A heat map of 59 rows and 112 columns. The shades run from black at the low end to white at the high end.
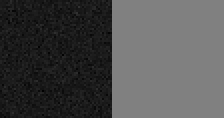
The table splits into one row of 2 panels. Panel 1,1: very low, fine-grained, faint in contrast. Panel 1,2: middling, flat.
